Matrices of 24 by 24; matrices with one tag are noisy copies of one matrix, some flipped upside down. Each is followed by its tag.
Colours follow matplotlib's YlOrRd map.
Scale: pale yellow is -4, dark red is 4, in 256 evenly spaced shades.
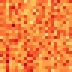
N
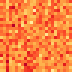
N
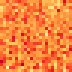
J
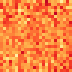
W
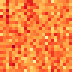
N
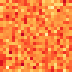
J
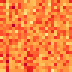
N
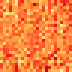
W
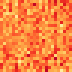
W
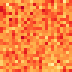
J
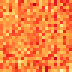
W
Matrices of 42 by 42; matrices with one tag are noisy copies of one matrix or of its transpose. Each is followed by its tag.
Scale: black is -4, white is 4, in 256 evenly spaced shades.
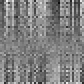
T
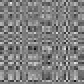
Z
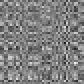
Z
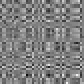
Z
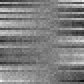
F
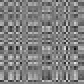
Z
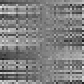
T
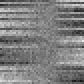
F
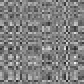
Z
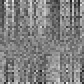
T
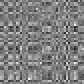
Z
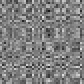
Z
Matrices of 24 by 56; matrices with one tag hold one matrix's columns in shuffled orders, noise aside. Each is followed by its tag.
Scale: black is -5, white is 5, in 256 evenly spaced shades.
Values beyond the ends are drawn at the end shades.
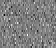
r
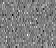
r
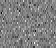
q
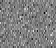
q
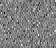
q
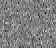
q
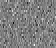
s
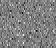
q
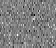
r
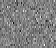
s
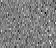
q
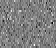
s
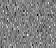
r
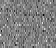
r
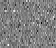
s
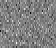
q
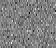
q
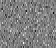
q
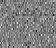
r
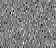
q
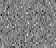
r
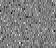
q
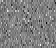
s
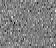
s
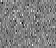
s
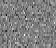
r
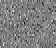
s
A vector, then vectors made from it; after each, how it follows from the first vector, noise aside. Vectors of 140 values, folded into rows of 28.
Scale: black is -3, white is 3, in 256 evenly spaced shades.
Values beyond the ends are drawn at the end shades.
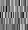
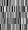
wrapped around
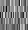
copied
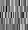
copied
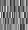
negated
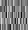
wrapped around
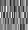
negated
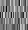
copied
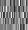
negated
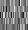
copied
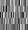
copied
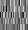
copied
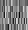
wrapped around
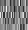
negated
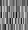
wrapped around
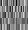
wrapped around
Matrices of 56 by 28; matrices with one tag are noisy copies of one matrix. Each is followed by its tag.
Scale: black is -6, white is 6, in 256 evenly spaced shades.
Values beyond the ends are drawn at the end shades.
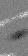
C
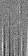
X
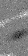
C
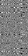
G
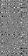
G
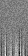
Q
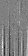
X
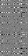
G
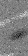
C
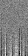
Q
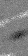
C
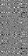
G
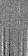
X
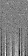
Q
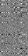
G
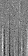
X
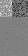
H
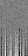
Q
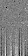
Q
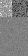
H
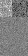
H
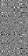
G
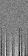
Q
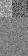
H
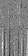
X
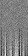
Q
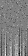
Q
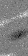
C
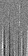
X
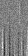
X
